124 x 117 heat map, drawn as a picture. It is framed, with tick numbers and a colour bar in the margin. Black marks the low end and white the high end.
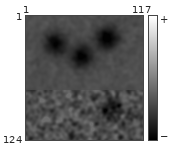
Histogram: skewed, a long tail of low values. Average level on the scale: 30%. Seam: horizontal, 60% of the way down, the top part calmer. Odd rows or columns: none. Dips: four.
